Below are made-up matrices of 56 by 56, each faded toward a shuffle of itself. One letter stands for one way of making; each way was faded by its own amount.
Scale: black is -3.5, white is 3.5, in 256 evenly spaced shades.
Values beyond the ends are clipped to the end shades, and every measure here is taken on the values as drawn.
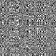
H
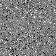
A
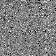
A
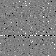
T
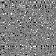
T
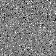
A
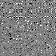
T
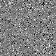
A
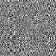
H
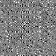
T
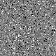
A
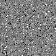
A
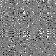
T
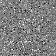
A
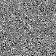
A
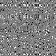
T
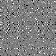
T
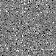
A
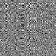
H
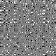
T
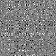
T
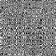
H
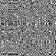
H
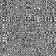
H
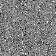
A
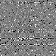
T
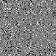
T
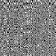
H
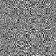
H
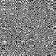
H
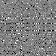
T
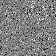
A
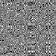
H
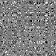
T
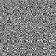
H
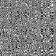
H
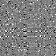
T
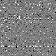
T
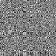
H
